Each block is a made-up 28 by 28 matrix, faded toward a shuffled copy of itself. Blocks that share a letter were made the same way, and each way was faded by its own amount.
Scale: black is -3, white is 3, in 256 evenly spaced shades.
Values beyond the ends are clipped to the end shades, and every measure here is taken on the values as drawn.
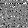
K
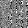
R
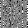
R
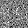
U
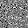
K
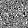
K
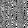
R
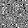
U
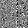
R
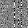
R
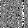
R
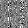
R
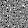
U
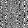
R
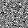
K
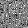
U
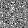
U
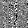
R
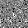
U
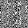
R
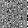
R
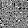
U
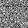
K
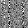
R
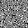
K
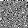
K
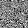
K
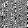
R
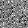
R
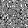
U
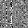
R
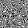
U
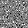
U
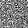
K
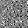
U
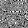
K
